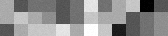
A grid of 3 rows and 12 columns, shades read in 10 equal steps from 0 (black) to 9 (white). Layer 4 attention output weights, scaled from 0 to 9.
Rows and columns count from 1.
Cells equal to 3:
7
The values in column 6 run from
4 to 6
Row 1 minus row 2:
0 -4 -2 -1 0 0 1 -2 0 4 -4 -2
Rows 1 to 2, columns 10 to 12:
7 0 3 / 3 4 5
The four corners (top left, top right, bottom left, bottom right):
6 3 3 5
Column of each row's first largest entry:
7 2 7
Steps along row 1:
down up same down up up down up up down up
